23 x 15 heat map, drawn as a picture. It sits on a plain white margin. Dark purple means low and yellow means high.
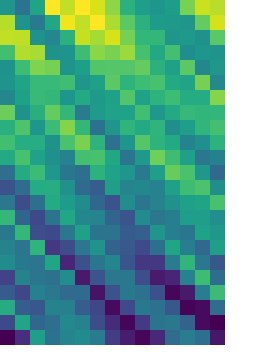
Odd rows or columns: none. Grain: diagonal, down to the right. Ninth with the highest average: top middle. Average level on the scale: 50%. Slope: up to the top.
